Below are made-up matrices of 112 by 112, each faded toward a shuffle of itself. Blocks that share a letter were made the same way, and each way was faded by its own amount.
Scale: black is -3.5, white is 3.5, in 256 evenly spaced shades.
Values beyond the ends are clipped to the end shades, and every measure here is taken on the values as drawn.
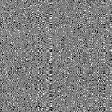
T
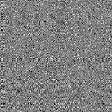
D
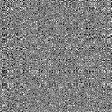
D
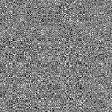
D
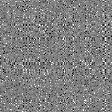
T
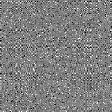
T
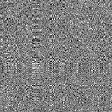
D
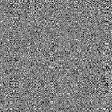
D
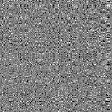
D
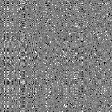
T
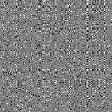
T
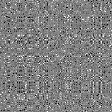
T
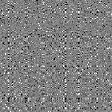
T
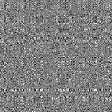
D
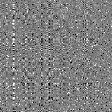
T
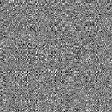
D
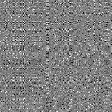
T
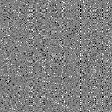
T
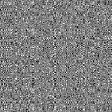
D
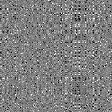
T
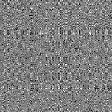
D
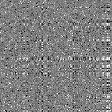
T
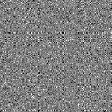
D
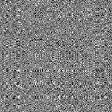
D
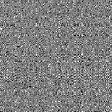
D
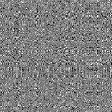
D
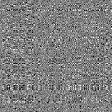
D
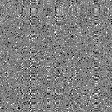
T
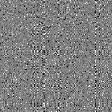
T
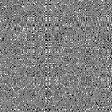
T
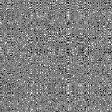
T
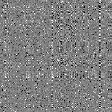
T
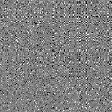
T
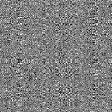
D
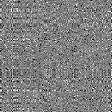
T
